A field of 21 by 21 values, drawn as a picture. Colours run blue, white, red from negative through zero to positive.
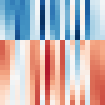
Seam: horizontal, 40% of the way down, the bottom part higher. Ninth with the lowest average: top left. Grain: streaks running down.
